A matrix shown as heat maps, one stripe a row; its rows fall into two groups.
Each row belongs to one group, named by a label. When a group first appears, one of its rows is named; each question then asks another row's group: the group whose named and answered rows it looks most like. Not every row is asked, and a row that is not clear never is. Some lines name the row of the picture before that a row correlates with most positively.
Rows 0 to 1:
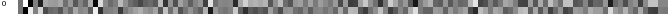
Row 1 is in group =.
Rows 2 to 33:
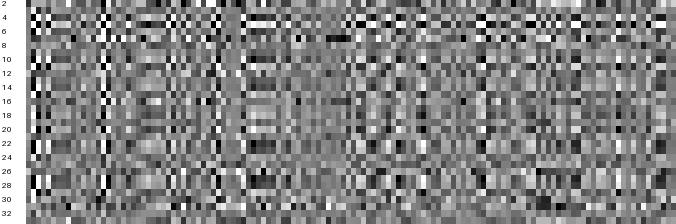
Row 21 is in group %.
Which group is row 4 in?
=
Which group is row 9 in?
=
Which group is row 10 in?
=
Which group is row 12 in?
%
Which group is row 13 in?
=
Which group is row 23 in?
=
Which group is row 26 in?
%
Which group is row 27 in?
=
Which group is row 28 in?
=
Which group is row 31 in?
%
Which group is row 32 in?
=
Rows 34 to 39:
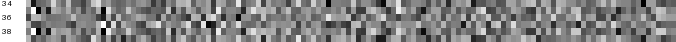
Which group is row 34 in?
%
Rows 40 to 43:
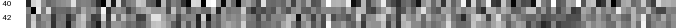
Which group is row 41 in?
=
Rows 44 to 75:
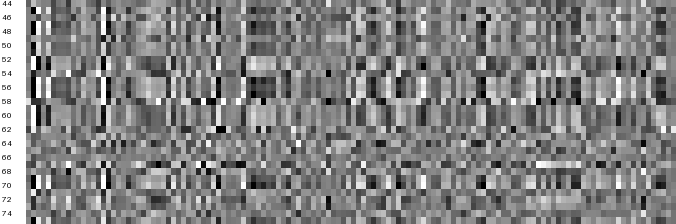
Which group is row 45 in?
=
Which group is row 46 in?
%
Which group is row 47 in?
=
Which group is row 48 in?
=
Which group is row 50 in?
=
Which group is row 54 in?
%
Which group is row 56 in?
=
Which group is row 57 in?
=
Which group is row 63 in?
%
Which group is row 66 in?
%
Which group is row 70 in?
=
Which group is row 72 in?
%
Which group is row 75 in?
=
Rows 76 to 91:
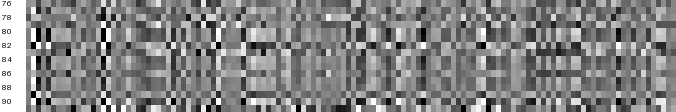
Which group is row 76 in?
%
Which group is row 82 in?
=
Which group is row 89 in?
=
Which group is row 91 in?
%
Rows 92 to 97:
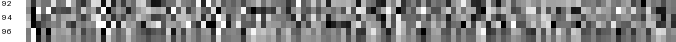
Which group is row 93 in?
=
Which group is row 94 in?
%
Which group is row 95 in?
%
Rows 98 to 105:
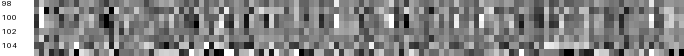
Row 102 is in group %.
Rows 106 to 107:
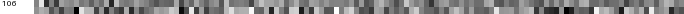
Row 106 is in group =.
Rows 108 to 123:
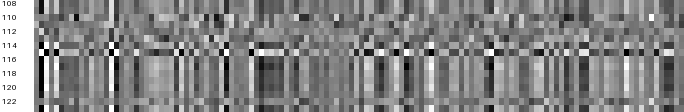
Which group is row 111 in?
%
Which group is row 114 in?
=
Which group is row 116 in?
=
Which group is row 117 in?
=
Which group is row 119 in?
=
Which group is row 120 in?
=
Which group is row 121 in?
=
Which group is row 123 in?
=
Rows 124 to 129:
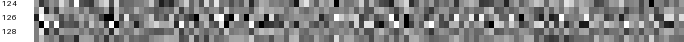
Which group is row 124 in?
%
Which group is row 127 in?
=
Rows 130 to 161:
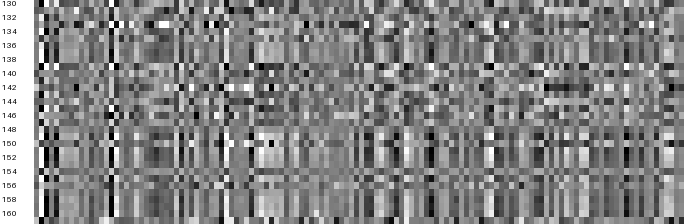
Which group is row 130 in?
=
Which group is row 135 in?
%
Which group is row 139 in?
=
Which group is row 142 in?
%
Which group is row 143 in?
=
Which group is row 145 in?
=
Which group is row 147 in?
=
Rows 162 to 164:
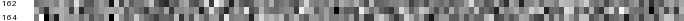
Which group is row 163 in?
%
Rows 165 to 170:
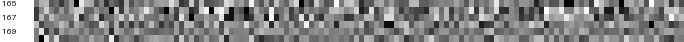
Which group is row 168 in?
%
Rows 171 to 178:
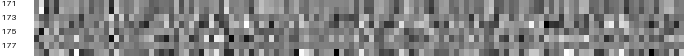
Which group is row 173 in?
%
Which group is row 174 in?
%
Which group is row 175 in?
=
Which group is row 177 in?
=
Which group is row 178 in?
%
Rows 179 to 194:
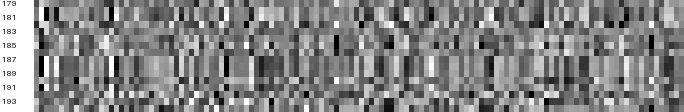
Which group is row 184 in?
%
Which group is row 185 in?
%
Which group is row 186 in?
%
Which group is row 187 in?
=
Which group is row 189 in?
=
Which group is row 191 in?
=
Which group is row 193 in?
%
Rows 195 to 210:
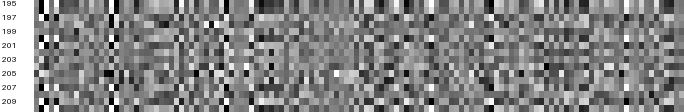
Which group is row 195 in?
=
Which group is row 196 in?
=
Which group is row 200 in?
=
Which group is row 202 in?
%
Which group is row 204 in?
%
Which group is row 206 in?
%
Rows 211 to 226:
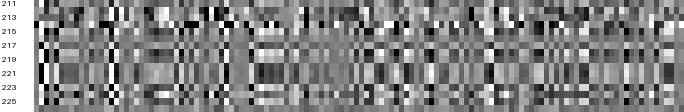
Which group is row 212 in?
%
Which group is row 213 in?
%
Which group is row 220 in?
=
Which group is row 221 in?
=
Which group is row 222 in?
=
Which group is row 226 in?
%
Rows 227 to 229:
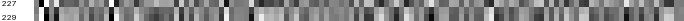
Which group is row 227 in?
=
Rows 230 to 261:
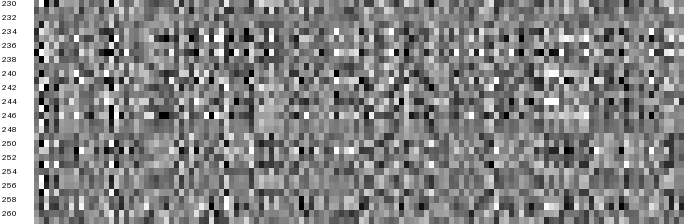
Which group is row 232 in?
%
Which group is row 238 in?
=
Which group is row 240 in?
%
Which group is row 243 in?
%
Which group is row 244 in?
%
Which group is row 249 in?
%
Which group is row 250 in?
=
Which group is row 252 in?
%
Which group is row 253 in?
=
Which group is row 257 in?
=
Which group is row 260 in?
%
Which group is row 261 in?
%
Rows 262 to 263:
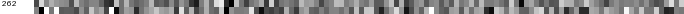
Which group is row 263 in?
=
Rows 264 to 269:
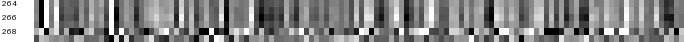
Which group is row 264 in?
=
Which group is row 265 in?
=
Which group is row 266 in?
=
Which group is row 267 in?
=
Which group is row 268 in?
%
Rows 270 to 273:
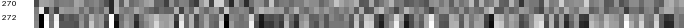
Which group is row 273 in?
=
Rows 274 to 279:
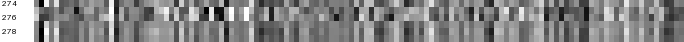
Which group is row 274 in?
=
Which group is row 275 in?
%
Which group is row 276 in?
%
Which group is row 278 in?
=
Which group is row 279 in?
=
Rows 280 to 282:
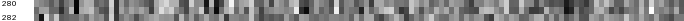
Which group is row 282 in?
=
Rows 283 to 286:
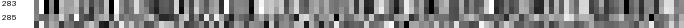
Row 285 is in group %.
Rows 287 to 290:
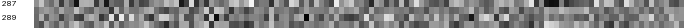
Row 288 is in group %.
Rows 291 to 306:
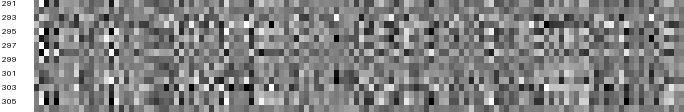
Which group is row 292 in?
%
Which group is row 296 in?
%
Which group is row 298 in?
=
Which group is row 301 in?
%
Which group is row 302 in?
%
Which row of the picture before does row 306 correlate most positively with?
288
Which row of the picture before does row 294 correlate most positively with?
287
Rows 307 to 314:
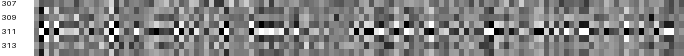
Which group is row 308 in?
=
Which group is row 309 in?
%
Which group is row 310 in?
=
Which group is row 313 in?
%
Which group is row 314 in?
=
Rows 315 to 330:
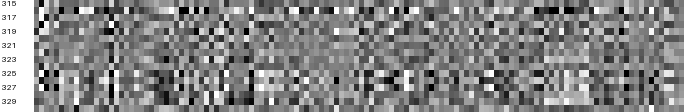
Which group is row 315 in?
=
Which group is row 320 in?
%
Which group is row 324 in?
=
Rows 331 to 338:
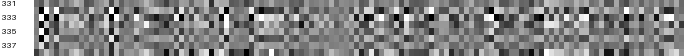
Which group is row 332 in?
=
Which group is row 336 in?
=
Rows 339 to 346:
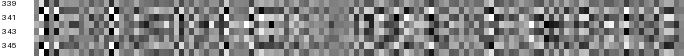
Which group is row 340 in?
=
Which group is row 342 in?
%
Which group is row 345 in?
=
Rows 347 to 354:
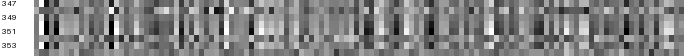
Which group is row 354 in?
%
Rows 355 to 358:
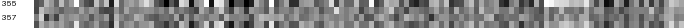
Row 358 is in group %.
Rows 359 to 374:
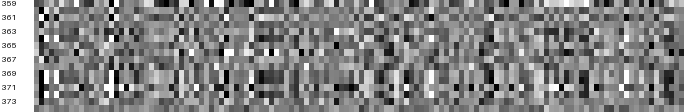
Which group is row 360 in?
=
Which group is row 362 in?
=
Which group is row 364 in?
=
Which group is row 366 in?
%
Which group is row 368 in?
%
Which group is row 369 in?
=
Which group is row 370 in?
=
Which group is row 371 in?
%
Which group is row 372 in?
=
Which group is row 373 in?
%
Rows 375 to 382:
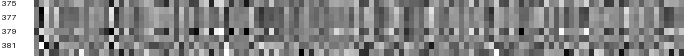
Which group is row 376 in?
=
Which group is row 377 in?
=
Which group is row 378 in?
=
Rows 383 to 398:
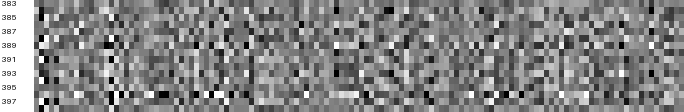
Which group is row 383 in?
%
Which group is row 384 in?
%
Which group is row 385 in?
=
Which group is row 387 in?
%
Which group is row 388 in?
=
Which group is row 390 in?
%
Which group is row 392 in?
%
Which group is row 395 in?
%
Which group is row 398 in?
=
